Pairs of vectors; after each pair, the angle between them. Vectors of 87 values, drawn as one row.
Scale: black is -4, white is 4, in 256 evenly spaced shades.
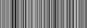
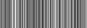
nearly opposite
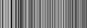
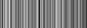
partly aligned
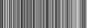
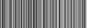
partly aligned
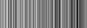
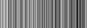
nearly parallel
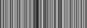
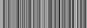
orthogonal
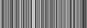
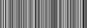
partly aligned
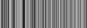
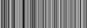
nearly parallel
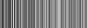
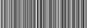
orthogonal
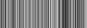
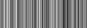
partly aligned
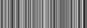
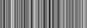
partly opposed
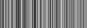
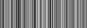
nearly parallel
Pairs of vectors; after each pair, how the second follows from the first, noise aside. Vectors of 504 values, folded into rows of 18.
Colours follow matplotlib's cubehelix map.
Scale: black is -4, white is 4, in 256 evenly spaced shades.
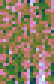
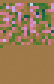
partly zeroed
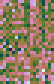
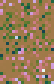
partly zeroed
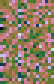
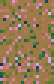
partly zeroed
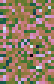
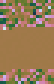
partly zeroed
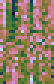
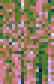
reversed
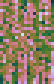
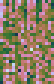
reversed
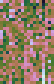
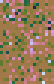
partly zeroed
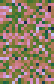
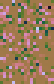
partly zeroed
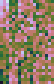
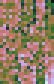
reversed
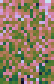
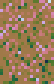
partly zeroed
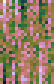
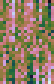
reversed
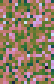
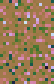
partly zeroed
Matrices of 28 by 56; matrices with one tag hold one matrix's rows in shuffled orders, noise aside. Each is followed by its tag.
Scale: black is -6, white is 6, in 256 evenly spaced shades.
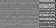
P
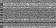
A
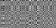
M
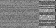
P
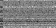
A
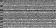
A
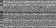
A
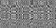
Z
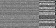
P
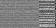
P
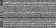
A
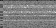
A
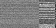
P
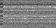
A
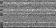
A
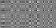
M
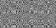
Z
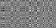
M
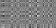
M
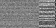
P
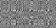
Z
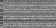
A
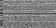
A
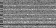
A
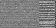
P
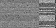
P
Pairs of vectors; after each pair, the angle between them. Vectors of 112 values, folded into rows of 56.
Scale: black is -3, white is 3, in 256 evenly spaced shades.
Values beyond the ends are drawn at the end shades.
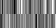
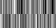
nearly opposite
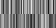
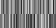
nearly parallel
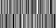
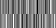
nearly opposite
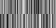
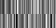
partly opposed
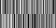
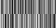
partly opposed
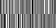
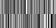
partly opposed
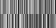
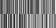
nearly opposite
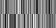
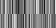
partly opposed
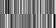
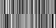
nearly opposite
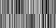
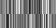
nearly opposite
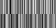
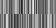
partly aligned
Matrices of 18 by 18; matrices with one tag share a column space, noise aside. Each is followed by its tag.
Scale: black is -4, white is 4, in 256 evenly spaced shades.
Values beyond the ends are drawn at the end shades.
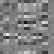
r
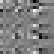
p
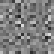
r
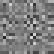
r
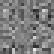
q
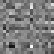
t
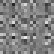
r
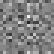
r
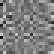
r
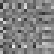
t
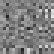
q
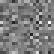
r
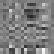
q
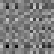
t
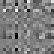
p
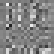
q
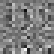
q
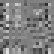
q
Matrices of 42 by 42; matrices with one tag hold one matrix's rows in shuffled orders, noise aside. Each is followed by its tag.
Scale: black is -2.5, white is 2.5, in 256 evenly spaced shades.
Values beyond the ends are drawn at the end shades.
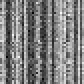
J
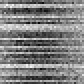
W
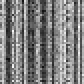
J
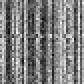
J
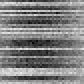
W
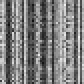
J
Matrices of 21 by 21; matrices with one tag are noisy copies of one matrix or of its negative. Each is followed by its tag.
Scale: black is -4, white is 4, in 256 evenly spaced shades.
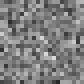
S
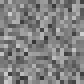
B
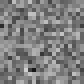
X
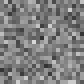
B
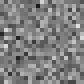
B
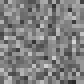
B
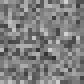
S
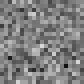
X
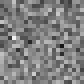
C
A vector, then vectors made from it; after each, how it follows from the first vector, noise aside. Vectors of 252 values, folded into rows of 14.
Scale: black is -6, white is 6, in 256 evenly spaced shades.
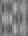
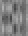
negated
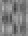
negated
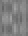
shrunk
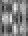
scaled up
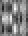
scaled up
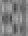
negated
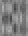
negated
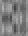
negated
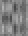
negated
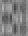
negated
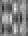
scaled up
